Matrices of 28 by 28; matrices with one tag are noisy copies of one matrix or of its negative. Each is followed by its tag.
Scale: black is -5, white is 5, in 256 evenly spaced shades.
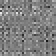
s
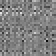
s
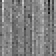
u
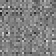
s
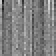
u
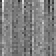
u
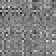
s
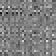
s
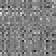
s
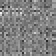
s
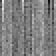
u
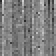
u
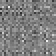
s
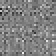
s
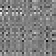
s
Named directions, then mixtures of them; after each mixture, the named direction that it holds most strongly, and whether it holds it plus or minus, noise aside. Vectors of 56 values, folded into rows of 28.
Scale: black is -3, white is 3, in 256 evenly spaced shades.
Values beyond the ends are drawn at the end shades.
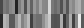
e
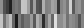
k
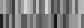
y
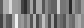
k, minus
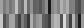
e, minus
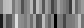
k, minus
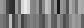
y, plus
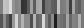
k, minus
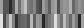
k, plus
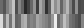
y, minus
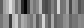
k, minus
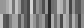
e, minus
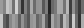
e, minus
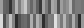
k, plus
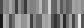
e, plus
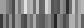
y, plus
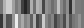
k, minus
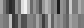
k, plus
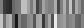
k, plus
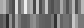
y, plus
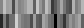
y, plus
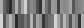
k, plus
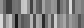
k, plus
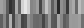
y, plus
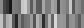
k, plus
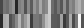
e, plus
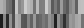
y, plus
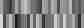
k, plus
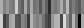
e, minus
